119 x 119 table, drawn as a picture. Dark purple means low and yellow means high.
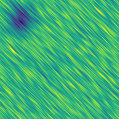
A single dip lies in the top left. Most values sit high, with a long tail of low ones. The top left is the ninth with the lowest average. No row or column stands out.
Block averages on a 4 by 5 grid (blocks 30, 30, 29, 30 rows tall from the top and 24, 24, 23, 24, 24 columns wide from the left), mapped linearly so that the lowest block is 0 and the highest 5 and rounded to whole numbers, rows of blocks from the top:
02554 / 45545 / 44455 / 54554
